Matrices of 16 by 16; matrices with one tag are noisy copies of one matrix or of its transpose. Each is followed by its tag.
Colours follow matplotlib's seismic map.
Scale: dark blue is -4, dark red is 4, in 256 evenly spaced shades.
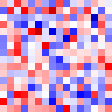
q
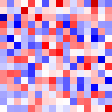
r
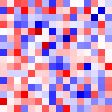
q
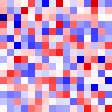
r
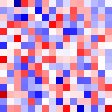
r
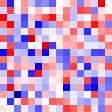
q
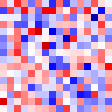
q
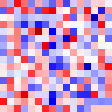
q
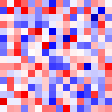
q
